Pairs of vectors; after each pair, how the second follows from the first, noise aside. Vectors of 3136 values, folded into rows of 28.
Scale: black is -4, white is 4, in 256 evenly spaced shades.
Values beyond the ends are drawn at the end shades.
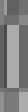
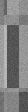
negated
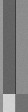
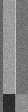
negated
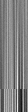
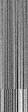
negated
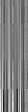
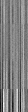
negated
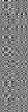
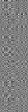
shrunk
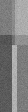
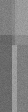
shrunk
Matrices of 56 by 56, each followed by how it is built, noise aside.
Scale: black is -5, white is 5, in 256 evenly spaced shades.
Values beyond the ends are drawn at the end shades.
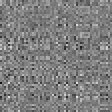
low rank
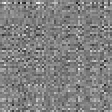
low rank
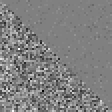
lower triangular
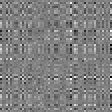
low rank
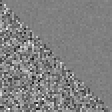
lower triangular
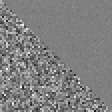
lower triangular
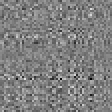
low rank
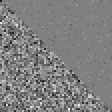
lower triangular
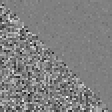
lower triangular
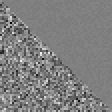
lower triangular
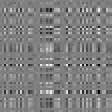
low rank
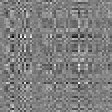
low rank
